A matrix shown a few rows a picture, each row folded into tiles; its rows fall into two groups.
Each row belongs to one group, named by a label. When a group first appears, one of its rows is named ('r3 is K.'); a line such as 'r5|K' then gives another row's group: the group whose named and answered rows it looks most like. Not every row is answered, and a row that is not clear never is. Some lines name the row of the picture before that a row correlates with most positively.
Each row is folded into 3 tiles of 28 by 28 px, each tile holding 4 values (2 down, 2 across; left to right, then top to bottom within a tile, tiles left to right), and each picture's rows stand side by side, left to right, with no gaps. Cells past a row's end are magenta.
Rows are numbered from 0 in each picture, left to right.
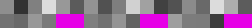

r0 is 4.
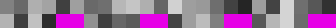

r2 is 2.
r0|4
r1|4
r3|2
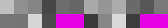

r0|2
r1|2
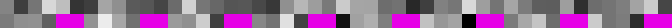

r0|4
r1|2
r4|2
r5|4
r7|4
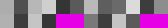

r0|4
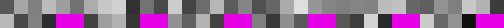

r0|4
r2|4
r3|4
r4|4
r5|4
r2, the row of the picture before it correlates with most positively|1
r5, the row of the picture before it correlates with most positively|0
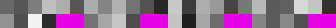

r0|4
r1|2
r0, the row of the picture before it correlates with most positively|4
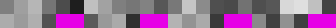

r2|2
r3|4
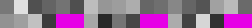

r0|2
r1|4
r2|4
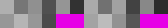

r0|2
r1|2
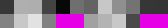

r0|2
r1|2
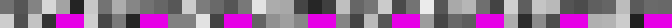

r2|2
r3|2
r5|4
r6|4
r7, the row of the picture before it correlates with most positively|1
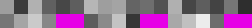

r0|2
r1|2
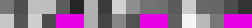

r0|4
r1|4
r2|2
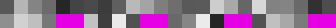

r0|2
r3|2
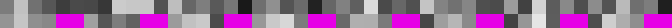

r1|4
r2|2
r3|2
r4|2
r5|2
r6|2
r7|2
